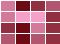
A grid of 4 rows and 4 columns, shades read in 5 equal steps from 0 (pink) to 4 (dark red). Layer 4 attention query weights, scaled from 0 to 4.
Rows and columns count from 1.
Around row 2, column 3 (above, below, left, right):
3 1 0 3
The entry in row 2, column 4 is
3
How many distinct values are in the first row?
4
